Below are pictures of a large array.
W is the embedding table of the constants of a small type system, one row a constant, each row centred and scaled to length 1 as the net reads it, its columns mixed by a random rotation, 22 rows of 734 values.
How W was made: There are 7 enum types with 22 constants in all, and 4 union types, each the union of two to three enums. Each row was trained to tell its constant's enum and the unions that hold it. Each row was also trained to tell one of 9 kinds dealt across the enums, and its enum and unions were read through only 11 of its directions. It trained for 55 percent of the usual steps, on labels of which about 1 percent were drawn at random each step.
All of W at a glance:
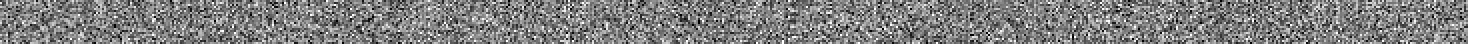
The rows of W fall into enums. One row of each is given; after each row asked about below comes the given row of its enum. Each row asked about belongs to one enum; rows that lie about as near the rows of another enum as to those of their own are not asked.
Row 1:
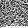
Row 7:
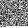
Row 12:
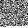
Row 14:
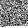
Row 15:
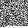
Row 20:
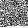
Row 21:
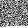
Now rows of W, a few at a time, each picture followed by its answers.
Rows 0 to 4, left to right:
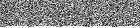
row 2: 7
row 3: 12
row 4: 20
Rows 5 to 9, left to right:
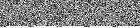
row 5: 12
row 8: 20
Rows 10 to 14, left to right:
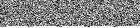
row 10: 1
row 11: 1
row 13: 12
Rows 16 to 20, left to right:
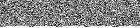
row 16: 1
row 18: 21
